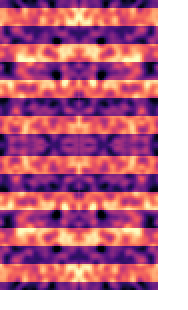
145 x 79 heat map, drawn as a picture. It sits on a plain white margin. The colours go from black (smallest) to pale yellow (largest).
Slope: none. Stripes: horizontal, repeating 8 times. Average level on the scale: 50%. Mirror symmetry: left to right and top to bottom.
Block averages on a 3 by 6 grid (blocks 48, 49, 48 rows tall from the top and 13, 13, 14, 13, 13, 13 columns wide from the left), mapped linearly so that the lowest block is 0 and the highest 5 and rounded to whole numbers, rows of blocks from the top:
455554 / 110011 / 455554
